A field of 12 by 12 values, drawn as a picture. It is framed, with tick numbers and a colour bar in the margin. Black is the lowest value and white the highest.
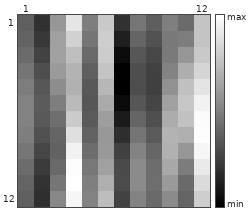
The centre is the ninth with the lowest average. The middle right is the ninth with the highest average. The grain runs up and down.
